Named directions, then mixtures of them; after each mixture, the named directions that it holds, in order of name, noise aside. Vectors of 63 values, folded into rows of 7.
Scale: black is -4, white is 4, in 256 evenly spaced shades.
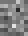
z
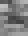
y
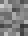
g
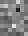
z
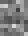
y, z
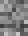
g, z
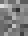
g, z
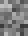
g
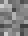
g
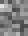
g, y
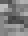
y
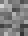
g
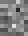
z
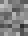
g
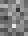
z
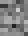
y, z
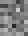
z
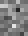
g, z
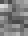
g, y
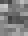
y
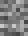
g, z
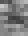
y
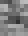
y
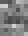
y, z
